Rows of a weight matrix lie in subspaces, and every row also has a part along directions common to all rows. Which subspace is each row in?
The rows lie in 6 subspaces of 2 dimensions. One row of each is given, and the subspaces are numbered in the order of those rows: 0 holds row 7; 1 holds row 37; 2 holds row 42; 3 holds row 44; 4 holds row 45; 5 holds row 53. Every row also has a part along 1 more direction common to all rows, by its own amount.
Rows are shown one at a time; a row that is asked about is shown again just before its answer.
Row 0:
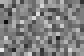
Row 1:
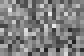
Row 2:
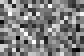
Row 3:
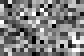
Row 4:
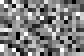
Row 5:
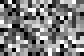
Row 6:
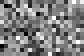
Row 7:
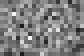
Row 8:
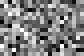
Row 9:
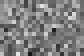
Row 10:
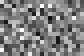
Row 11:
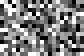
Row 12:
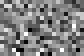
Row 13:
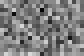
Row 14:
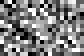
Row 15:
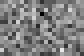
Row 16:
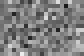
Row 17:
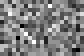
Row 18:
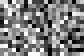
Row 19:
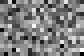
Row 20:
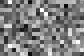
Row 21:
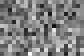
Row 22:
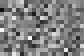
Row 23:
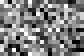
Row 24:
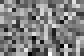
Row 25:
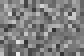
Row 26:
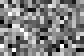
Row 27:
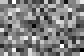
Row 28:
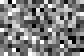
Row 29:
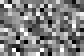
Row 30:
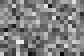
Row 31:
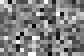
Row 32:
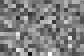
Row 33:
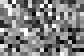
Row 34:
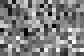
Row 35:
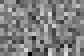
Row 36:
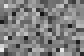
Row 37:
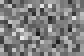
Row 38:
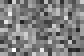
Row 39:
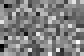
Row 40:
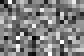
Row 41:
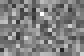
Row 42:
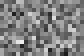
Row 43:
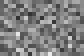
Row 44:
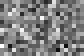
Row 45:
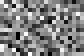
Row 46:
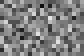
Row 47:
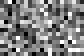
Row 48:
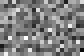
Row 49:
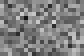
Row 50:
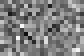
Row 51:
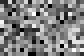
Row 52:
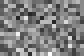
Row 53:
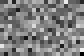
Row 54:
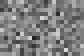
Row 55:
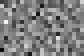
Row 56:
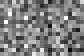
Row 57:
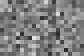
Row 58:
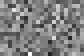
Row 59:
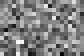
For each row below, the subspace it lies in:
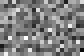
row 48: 5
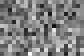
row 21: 2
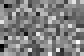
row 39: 5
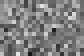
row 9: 2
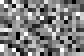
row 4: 4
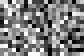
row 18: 1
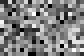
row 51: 4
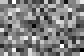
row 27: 5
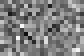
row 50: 0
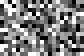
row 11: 0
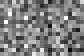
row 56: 1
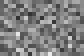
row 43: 4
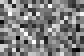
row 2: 0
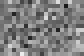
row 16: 0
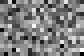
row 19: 5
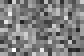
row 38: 1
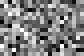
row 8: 3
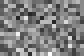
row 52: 4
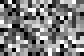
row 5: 3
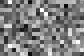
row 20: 0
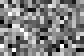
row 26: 3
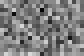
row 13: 0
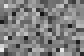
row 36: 5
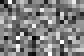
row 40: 3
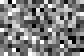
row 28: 5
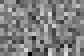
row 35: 2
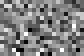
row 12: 4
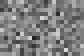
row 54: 3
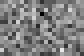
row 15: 5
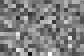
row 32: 4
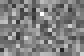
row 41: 5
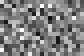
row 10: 1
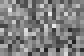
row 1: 2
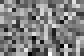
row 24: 2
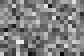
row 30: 2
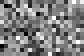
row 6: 5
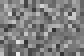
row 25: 2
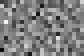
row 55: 1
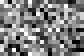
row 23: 0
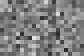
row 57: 3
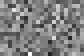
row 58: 4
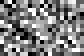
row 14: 1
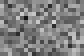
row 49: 4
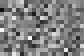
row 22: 3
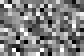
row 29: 4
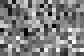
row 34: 2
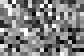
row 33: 2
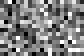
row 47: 1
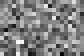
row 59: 2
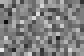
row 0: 1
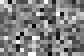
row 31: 3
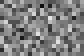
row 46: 1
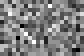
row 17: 0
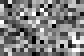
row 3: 4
